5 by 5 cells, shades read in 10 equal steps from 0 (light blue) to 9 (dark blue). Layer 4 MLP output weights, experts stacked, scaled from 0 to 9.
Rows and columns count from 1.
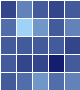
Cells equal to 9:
1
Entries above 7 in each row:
0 0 0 1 0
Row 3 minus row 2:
1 6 3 0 3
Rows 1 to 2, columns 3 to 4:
6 7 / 3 6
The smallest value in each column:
5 0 3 5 4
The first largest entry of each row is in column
1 4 5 4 1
